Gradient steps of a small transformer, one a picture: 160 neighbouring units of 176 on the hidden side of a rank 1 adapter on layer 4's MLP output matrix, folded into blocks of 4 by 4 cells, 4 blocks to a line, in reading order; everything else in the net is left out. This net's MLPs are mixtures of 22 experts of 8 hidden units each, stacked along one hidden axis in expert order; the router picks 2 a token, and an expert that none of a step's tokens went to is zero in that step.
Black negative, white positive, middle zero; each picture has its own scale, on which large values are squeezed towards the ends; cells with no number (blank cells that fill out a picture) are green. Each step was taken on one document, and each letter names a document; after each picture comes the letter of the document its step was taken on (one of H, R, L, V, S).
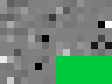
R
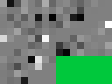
R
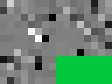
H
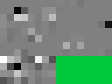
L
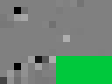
L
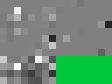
L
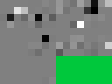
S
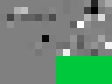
S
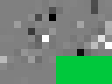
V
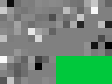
H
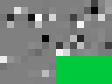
S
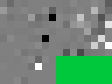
H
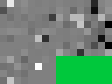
H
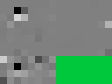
L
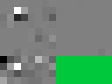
L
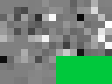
V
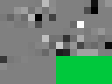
S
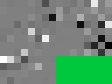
H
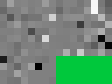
H
